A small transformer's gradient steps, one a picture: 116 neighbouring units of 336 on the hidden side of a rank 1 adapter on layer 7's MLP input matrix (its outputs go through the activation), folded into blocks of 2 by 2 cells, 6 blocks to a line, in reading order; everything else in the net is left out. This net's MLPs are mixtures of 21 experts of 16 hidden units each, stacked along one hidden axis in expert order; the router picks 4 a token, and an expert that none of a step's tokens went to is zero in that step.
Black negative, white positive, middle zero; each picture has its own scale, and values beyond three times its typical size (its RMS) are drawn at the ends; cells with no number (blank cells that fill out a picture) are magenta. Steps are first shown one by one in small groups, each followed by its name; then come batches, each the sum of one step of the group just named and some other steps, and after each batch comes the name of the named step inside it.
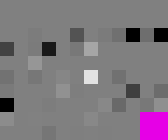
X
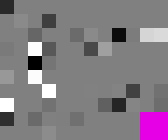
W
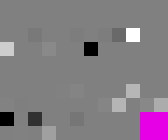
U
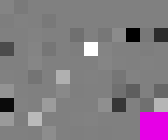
X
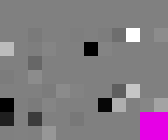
U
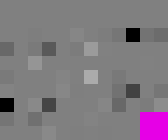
X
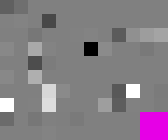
W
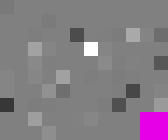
W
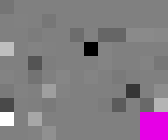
W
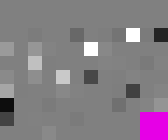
U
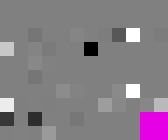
U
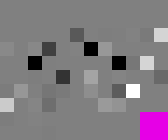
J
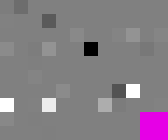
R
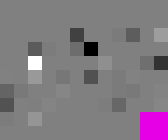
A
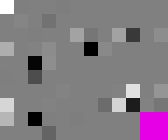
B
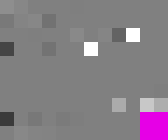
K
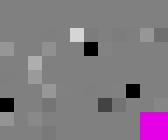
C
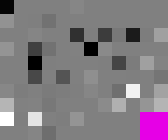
J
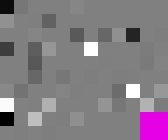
R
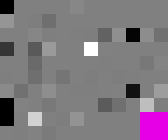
C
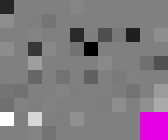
A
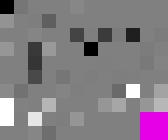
R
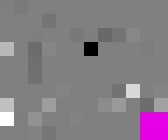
R
